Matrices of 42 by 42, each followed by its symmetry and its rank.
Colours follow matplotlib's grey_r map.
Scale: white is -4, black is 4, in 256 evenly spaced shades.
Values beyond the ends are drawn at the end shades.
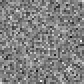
symmetric, full rank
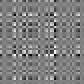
symmetric, rank one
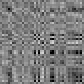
symmetric, rank three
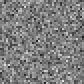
neither, full rank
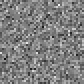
antisymmetric, full rank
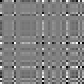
symmetric, rank one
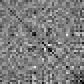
symmetric, rank five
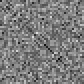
symmetric, full rank
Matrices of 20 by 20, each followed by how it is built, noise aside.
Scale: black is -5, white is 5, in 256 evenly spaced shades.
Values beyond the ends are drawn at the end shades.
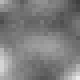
smooth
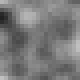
smooth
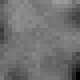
smooth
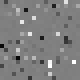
sparse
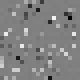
sparse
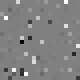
sparse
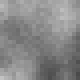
smooth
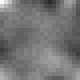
smooth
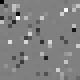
sparse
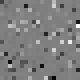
sparse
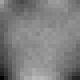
smooth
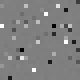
sparse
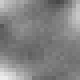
smooth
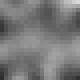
smooth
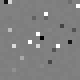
sparse
